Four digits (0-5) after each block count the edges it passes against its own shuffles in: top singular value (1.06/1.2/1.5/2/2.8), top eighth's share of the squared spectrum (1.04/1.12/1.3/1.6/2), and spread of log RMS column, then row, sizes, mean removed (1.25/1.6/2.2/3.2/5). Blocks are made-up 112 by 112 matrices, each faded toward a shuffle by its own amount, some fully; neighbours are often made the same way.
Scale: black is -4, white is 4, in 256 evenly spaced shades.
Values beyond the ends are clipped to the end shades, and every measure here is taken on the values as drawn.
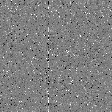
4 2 1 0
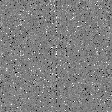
3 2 1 0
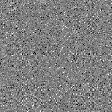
4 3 2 2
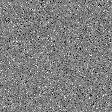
1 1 0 0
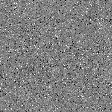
3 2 0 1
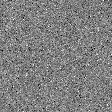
0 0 0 0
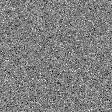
0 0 0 0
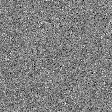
0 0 0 1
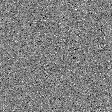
0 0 0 0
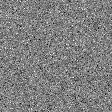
0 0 0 0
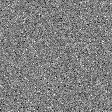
0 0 0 0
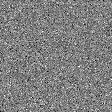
0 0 0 0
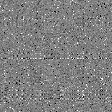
4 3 1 2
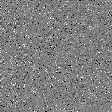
3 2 1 0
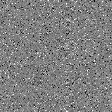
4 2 1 0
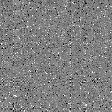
4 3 1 1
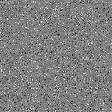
3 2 1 0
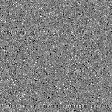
4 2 1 1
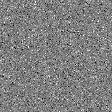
3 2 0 1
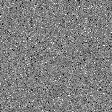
3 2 0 1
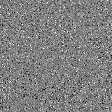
3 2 1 1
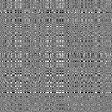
5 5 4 4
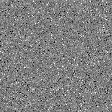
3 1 0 0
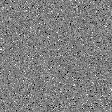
3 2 1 1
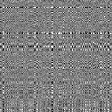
5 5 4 4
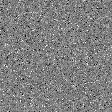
2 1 0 0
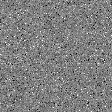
3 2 0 1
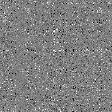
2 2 3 2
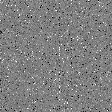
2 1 1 0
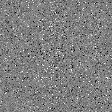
1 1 2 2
